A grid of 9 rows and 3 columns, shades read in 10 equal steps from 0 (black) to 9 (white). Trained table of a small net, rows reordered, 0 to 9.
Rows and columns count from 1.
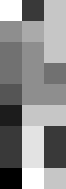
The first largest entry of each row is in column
1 3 3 2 2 2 2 2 2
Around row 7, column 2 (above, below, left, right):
7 8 2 2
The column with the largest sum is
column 2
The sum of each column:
30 55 48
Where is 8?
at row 7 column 2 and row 8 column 2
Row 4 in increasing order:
4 4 5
